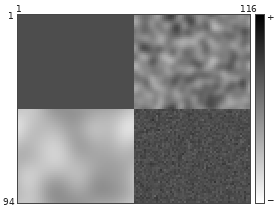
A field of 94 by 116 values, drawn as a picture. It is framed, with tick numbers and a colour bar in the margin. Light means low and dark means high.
It is made of 2 by 2 panels. Panel 1,1: high, flat. Panel 1,2: middling, blotchy. Panel 2,1: low, smooth. Panel 2,2: high, fine-grained, faint in contrast.
